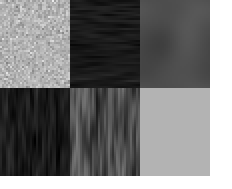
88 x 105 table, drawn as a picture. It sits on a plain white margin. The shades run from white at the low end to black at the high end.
It is made of 2 by 3 panels. Panel 1,1: low, fine-grained. Panel 1,2: very high, streaked across, faint in contrast. Panel 1,3: high, smooth, faint in contrast. Panel 2,1: very high, streaked downward, faint in contrast. Panel 2,2: high, streaked downward. Panel 2,3: low, flat.
